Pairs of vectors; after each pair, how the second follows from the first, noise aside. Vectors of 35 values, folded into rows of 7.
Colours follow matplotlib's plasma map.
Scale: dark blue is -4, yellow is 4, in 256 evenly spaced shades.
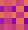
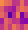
shuffled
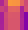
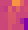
partly zeroed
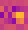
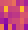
shuffled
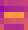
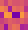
sign-scrambled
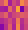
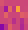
partly zeroed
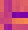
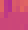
partly zeroed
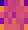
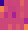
partly zeroed
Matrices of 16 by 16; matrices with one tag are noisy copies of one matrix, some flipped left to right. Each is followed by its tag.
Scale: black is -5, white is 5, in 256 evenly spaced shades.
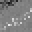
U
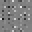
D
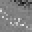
U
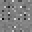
D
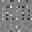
D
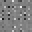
D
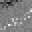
U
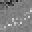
U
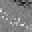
U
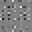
D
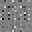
D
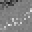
U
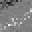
U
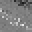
U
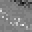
U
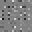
D
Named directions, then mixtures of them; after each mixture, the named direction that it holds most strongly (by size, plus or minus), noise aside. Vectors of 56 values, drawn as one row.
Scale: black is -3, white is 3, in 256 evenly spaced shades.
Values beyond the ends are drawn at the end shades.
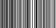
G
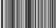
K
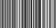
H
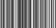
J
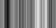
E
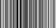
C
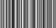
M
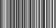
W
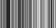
E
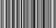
M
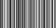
W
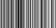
H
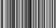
K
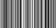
H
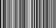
K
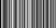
K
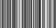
H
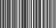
H
